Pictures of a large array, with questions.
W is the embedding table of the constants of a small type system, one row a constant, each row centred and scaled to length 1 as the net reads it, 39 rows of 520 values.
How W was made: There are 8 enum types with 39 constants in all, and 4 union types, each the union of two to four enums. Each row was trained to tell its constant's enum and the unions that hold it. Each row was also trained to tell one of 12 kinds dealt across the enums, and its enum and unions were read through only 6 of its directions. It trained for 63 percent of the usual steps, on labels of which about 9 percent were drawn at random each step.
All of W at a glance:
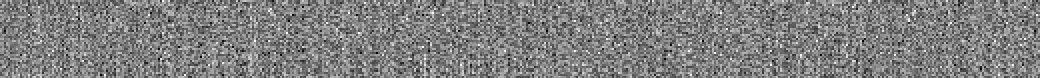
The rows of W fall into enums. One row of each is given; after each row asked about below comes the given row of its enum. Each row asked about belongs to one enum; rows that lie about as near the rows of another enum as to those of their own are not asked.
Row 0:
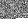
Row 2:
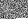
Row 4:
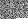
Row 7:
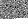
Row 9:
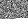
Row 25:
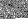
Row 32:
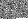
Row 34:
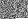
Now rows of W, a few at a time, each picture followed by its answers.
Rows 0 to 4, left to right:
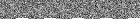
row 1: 0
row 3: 9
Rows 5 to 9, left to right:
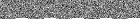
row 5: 9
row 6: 32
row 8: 2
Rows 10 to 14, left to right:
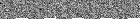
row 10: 25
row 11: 4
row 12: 32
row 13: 4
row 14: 0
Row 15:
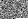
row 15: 34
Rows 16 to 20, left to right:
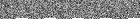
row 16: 0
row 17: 2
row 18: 4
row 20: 2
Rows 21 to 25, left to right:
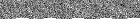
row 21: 25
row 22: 9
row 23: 4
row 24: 7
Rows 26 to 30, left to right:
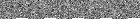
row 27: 32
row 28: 4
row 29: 32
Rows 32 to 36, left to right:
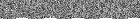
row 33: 2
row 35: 34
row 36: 25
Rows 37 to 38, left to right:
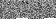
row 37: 32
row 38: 7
